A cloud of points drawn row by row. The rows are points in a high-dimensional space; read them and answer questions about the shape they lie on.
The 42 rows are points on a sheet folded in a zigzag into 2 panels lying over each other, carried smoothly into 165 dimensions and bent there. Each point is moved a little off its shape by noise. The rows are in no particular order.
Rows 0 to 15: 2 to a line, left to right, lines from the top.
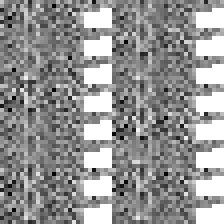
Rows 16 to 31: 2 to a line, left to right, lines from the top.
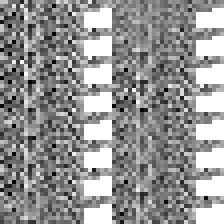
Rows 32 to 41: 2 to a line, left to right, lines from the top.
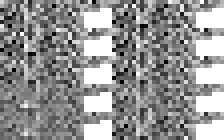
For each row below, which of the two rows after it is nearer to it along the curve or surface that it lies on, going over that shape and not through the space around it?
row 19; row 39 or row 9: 39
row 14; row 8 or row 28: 28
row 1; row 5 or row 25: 5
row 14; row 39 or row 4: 4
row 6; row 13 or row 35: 35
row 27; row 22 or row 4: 22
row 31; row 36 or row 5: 5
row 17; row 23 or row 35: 23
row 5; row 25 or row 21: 21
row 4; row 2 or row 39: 2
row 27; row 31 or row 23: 23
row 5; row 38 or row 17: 38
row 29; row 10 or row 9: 9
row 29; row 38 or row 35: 38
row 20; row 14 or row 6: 6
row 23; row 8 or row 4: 8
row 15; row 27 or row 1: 1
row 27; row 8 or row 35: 8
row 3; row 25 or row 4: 25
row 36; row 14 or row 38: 14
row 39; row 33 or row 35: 33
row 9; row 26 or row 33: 33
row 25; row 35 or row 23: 23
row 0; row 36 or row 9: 9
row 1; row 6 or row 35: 35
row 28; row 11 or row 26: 26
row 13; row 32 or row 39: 32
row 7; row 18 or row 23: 18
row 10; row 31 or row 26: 26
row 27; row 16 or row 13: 16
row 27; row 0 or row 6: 6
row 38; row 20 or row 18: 18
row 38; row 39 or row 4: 4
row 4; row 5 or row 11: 5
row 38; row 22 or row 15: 15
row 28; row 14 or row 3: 14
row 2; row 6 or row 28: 28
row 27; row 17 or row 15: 17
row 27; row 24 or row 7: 24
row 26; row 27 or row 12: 27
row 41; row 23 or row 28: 28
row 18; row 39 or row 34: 34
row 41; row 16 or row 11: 16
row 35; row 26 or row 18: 18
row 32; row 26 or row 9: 9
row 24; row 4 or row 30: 30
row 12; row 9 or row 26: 9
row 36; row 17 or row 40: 17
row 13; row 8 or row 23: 23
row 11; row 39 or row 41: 39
